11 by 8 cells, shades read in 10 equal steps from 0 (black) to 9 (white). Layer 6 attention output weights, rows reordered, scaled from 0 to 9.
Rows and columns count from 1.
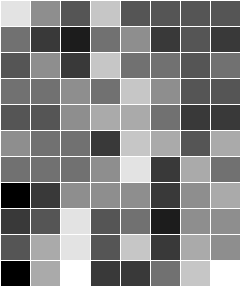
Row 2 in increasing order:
1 2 2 2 3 4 4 5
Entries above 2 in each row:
8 4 7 8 6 7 7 5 6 7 5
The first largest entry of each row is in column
1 5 4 5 4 5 5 8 3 3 3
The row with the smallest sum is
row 2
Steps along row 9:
up up down up down up same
